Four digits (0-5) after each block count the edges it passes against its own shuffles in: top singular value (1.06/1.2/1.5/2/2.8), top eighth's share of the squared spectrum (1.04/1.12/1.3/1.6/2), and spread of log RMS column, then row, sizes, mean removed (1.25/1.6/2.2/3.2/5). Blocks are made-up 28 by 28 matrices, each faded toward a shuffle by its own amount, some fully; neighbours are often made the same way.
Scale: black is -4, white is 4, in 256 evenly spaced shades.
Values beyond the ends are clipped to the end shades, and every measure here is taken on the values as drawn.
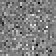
0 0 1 0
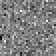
0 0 0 0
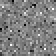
0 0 0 0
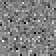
0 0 0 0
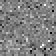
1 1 0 0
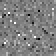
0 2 0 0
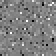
1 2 0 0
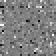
2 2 1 1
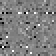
2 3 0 1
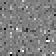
1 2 1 1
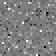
0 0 0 0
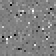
0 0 0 0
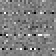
2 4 0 2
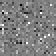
2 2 0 1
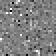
0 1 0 0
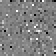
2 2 0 1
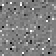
0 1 0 0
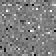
1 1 0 1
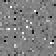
1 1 0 0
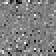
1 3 1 1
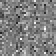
1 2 2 0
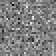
0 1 1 0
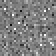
1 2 0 0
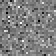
0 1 0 0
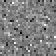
0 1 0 0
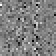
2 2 2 0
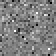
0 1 0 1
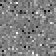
1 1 0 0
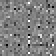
2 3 2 1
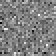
2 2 0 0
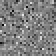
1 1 0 0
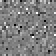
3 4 1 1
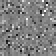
1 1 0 0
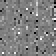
2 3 2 0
